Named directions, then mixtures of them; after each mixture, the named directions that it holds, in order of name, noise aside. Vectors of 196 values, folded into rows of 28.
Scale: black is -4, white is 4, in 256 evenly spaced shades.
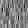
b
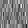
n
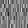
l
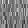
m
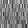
m, n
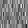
n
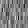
b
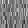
m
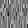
l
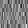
n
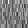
m, n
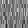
m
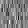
b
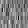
b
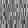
m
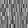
l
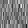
n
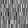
l, n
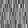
b, n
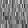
m, n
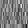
n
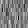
b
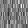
l, n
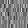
l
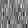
b, n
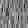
b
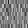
l, n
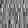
b, l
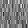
m, n
